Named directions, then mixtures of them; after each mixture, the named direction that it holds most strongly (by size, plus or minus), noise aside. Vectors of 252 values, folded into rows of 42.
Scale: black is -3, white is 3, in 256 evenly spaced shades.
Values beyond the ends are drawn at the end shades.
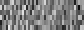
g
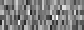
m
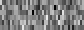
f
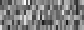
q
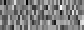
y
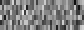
g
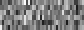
q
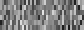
g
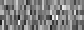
m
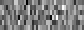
m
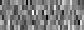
f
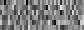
y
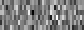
m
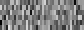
g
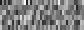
q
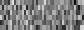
g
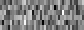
q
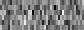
f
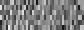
g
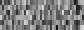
q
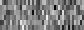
f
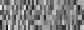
g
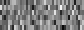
y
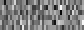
y
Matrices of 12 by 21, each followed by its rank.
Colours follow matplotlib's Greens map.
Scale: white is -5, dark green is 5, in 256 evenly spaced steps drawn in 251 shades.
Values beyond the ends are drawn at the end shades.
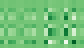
one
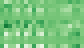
two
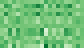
two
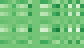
one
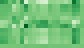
two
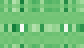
one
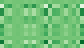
one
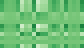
one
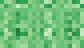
two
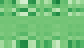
one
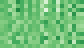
two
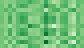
two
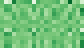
two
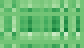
one
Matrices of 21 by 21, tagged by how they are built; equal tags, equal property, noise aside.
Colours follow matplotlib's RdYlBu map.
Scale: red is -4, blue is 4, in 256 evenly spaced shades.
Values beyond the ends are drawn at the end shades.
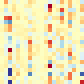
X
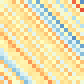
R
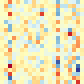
X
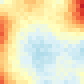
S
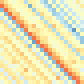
R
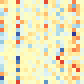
X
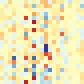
X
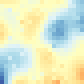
S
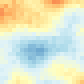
S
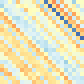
R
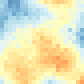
S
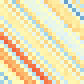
R
